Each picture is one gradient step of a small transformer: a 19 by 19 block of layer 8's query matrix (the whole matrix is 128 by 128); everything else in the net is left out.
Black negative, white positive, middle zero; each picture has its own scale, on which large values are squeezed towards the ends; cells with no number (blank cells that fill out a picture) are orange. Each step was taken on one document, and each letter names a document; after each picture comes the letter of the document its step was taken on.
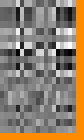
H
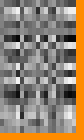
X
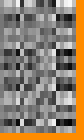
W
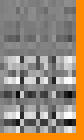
X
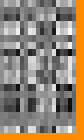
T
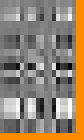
T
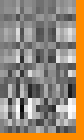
H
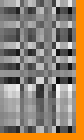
T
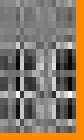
H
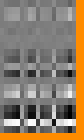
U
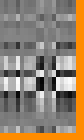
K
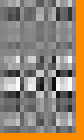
T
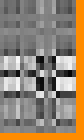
K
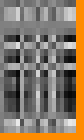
X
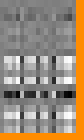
X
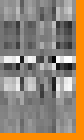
W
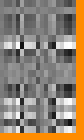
W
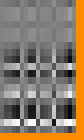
U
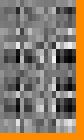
H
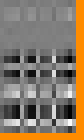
U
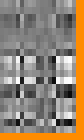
W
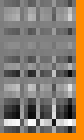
U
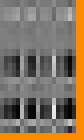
U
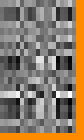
T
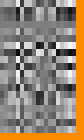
H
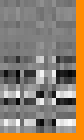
K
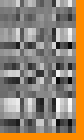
T
